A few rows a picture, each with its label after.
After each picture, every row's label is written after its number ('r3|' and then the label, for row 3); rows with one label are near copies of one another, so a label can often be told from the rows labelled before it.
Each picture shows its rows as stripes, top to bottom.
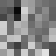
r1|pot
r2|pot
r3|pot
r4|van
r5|van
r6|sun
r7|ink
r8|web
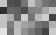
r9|ink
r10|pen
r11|web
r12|van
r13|van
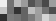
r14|van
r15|ink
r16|pen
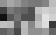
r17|sun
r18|pen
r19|pen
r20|web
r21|pot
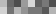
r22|ink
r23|van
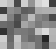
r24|web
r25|pen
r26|ink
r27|pot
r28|pen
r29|van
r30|van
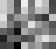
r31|web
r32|web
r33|van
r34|ink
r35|pot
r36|pen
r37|pot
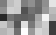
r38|sun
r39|sun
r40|pen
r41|web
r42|web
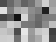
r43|pen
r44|van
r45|pot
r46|sun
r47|web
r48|web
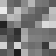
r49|ink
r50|van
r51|sun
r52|pen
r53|pot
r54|pot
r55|van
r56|pot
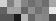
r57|van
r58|sun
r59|pot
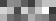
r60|pen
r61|web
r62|ink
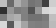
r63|van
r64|pen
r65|sun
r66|van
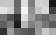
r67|web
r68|web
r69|pot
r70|pot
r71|pen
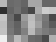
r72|ink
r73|pen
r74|ink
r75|ink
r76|ink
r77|van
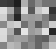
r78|pot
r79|web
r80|ink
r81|sun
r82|web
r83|van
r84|sun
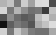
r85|web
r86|van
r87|pen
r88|pen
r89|van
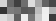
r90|ink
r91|pen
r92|web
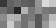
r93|pen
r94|pot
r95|sun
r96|sun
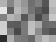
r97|van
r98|van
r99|sun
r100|ink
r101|ink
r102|pen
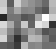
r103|van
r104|van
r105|pen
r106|web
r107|ink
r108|ink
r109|pot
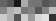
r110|pot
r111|sun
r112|web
